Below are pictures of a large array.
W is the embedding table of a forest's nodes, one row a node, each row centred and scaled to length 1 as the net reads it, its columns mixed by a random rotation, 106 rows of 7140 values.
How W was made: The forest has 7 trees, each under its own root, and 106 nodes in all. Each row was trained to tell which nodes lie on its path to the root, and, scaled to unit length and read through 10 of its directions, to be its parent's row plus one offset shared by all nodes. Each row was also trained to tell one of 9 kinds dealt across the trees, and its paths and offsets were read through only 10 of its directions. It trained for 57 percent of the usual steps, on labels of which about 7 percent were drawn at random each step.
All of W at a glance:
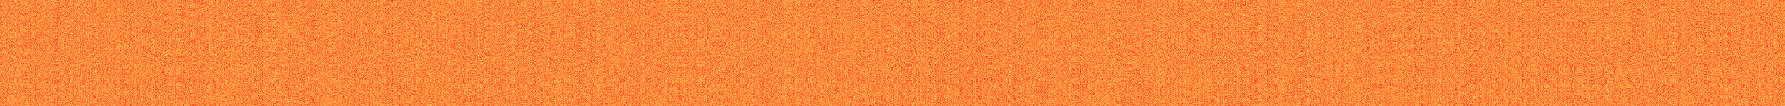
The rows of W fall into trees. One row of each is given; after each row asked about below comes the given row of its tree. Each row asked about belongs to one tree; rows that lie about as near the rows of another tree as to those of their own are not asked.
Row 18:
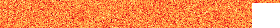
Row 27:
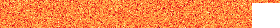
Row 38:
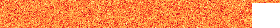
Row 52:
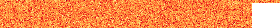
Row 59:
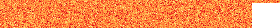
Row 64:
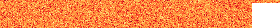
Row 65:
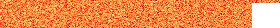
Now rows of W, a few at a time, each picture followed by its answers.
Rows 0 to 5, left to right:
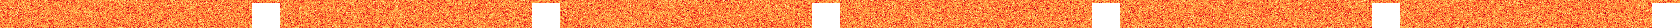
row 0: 18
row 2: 18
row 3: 52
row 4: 38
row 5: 38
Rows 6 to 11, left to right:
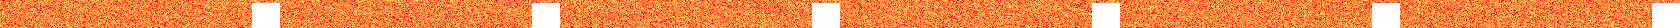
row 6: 27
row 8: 38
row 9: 65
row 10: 38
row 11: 27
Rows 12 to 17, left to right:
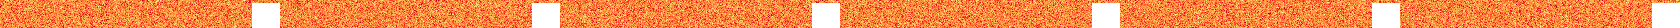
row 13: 65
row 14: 65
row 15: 27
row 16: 38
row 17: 59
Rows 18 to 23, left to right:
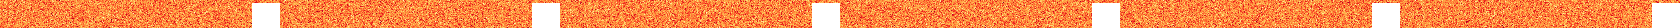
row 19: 52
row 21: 27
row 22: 64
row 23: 65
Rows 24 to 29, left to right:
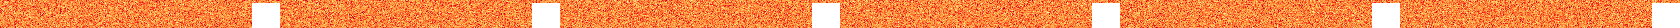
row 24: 27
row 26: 59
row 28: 64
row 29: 52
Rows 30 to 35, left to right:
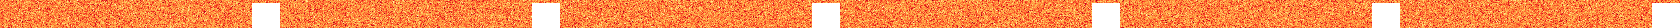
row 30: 59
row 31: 52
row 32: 27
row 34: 27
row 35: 18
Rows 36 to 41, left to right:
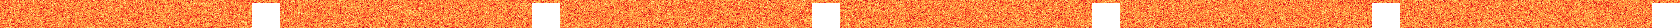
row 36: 27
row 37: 27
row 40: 64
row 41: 38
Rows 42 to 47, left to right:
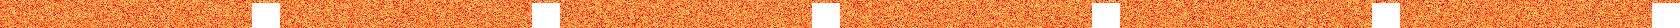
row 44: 38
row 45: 65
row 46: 65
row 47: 59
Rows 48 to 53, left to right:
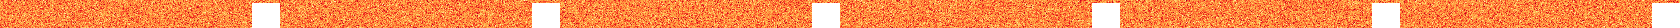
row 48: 18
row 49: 38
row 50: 64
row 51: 64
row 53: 38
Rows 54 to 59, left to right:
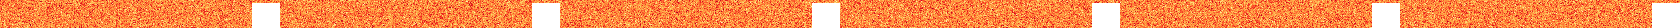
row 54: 59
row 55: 52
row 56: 27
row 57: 65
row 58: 64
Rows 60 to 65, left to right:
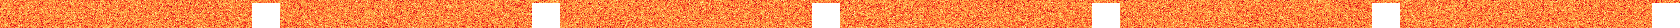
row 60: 38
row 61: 65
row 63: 27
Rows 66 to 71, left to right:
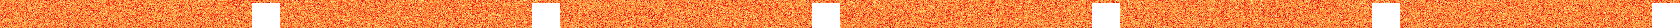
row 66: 64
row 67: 52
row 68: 38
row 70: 52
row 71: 64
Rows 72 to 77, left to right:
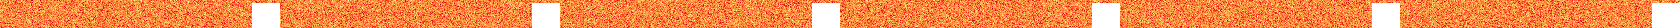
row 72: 65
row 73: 52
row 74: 64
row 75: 27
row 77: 38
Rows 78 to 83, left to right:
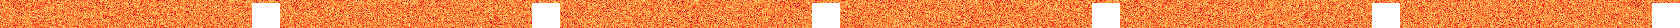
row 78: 65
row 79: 18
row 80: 64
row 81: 18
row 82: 65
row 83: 64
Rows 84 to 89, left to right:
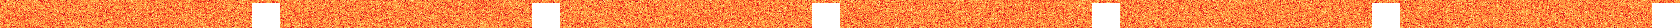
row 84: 38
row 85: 38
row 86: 27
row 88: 18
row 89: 38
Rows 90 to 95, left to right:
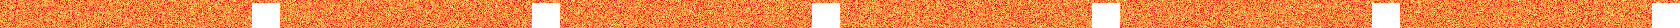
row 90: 18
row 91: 18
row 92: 27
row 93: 38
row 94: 65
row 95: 27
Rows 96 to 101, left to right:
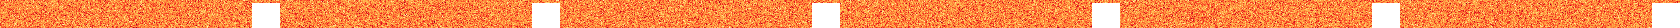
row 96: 52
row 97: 52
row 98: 27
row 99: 64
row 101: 59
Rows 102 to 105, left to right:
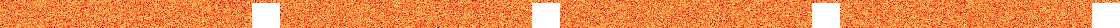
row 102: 64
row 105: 52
